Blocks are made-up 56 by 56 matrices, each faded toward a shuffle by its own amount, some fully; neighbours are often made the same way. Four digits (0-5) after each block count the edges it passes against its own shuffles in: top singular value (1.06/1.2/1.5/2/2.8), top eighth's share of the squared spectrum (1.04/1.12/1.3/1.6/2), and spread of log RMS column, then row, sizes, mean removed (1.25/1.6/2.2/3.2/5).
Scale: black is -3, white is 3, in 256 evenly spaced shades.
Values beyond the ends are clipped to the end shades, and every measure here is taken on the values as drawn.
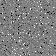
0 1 0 0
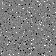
2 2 0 0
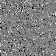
3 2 1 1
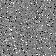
1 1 0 0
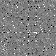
3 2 0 0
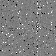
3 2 1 0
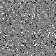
3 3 1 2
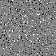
2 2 0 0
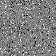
1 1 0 0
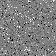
1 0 0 0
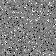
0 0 0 0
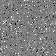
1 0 0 0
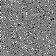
2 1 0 0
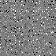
3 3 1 1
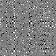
4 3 2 1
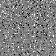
3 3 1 1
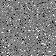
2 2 0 0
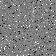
0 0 0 0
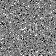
2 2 0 0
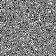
2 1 0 0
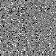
3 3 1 1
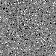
0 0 0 0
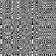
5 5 3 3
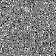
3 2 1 0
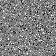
0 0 0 0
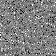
1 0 0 0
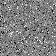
2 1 0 0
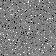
0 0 0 0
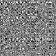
4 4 2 2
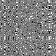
4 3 2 2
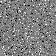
0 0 0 0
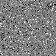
2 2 0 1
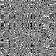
4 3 2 2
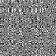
4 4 3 2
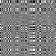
5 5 4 4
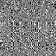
4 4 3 2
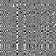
5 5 3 3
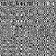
4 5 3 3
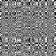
5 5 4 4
